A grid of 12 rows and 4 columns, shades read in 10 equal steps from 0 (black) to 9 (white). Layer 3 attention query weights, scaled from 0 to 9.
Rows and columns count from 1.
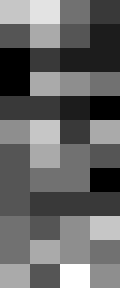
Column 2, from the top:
8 6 2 6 2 7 6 4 2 3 6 3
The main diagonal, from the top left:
7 6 1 4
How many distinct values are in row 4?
4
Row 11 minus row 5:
2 4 4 4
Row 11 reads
4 6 5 4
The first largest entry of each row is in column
2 2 2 2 1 2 2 2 1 4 2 3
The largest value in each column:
7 8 9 7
